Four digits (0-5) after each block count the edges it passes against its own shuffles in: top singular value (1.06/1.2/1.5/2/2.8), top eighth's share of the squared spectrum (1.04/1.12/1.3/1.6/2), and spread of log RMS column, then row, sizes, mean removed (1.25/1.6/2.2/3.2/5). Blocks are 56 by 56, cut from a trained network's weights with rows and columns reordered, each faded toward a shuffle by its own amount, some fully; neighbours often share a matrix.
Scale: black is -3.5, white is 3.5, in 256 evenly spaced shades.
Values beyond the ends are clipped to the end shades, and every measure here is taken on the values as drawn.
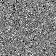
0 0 0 0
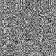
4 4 2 0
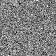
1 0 0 0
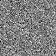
1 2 0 0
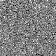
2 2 0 0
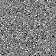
0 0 0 0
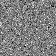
0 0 0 0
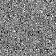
2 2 1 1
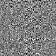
3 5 2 2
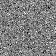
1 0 0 0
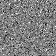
0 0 0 0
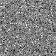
2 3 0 1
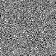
3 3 1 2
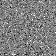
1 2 0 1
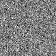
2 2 0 0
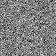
1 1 0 0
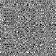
3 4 2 3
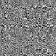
3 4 2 2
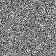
1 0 0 0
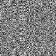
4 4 2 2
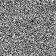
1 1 0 0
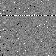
4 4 0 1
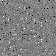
1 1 0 1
